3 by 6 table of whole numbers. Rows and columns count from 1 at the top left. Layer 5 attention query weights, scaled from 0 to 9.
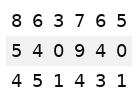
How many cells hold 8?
1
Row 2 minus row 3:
1 -1 -1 5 1 -1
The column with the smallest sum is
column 3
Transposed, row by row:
8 5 4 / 6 4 5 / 3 0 1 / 7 9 4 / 6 4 3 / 5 0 1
